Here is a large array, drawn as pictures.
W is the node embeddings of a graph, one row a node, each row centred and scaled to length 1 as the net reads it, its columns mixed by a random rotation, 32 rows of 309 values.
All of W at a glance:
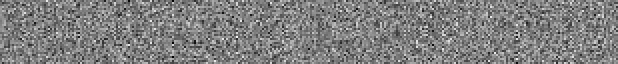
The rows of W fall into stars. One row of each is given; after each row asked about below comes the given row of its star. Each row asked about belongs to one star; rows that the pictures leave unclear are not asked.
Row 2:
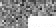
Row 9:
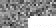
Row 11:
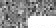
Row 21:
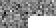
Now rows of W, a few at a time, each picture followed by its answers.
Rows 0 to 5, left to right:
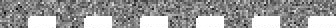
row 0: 21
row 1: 2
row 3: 9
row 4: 2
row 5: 11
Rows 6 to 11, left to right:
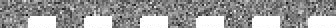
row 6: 9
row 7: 2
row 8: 2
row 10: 21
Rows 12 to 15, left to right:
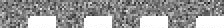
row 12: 11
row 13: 9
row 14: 2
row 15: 9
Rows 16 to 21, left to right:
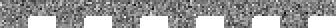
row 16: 2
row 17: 9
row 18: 2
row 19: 11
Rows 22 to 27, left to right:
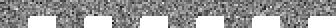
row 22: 9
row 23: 21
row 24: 9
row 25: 9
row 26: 2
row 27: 11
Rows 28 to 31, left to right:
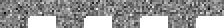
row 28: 21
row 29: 9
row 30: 21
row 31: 2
